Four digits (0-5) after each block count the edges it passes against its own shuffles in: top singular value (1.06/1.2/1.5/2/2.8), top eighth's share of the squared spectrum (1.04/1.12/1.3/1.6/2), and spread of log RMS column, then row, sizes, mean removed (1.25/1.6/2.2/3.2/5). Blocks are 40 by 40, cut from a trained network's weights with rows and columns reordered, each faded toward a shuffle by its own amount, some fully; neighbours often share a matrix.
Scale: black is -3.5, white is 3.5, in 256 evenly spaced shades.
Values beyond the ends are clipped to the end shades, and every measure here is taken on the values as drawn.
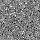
0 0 0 0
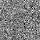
2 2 2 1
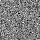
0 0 0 0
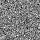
0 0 0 0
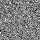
0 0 0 0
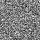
0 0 0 0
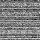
4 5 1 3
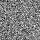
0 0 0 0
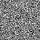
1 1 0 0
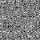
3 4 0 3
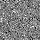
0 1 0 0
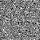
0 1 0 0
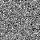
0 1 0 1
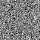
1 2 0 0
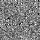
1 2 0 1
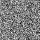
1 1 0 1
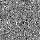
1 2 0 1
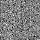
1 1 0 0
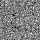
0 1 0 0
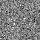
0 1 0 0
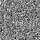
1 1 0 0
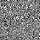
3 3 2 2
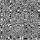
3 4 2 2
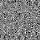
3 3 2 1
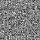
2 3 1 1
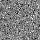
1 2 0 0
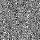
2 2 0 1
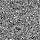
0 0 0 1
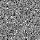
2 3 2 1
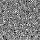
2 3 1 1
